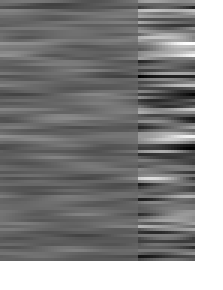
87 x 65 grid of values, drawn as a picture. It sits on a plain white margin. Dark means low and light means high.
Mirror symmetry: none. Seam: vertical, 70% of the way across, the left part calmer. Grain: streaks across. Ninth with the highest average: top right.
